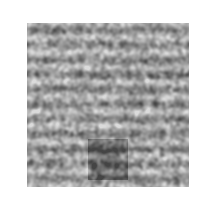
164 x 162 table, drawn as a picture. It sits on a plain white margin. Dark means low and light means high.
No overall slope runs across the table. An odd patch, lower than its surroundings, sits in the bottom middle. Stripes running across repeat 11 times from top to bottom. Overall the values sit about 60% of the way up the scale. The ninth with the lowest average is the bottom middle.
